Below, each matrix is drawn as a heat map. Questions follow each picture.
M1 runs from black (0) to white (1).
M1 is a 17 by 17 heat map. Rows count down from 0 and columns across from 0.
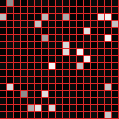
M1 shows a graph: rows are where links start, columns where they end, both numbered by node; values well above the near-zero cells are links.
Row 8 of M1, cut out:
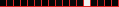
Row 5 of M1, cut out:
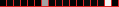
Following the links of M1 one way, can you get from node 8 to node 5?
yes
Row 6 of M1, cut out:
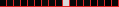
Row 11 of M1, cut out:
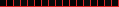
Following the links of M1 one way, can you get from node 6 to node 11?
yes
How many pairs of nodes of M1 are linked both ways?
2
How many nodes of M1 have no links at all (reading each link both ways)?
1
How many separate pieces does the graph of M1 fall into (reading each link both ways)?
2
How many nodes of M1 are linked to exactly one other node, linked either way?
2
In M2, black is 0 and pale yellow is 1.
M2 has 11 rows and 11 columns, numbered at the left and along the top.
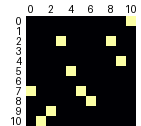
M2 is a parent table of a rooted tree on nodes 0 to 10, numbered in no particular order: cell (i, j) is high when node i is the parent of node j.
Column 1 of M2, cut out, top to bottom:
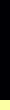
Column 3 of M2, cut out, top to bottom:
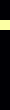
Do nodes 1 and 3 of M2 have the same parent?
no
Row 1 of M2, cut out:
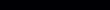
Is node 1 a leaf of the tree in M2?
yes
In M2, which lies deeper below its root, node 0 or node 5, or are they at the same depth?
the same depth
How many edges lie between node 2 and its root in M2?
4
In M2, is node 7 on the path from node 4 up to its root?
yes
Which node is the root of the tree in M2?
7
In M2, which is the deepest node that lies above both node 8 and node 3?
2
